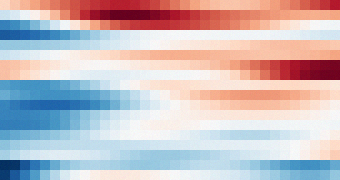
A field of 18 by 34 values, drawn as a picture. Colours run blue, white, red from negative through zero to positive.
The field climbs toward the top right. Streaks run across, left to right. There are no lone odd cells.
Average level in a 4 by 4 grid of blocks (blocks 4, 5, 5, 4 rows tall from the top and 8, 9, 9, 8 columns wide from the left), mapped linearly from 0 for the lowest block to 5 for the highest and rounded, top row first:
2544
2345
0233
1222
